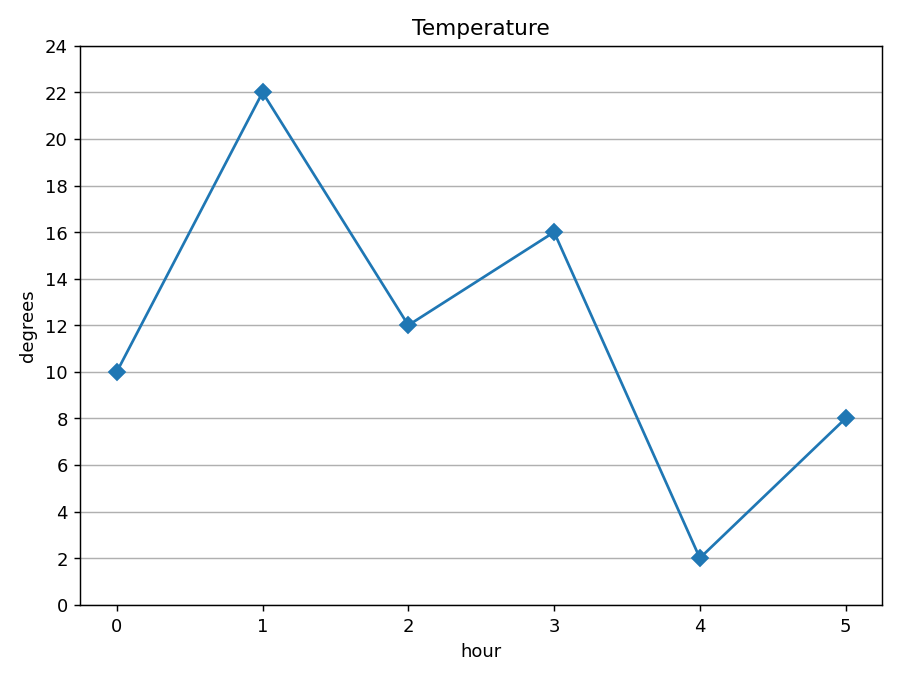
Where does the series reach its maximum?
1
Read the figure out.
Title: Temperature
x-axis: hour, ticks 0 1 2 3 4 5
y-axis: degrees, ticks 0 2 4 6 8 10 12 14 16 18 20 22 24
Values:
10 22 12 16 2 8
